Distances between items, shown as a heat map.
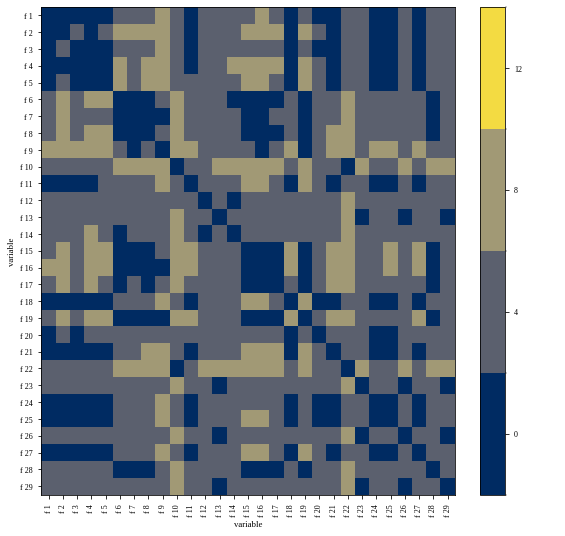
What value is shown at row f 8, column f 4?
8
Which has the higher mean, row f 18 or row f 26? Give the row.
f 26
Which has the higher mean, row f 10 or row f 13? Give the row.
f 10
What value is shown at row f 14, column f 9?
4
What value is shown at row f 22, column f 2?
4
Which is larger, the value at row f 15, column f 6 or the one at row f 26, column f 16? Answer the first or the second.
the second
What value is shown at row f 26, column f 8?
4
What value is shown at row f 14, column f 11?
4
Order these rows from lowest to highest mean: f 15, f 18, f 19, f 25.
f 25, f 18, f 19, f 15
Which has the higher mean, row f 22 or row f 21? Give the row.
f 22
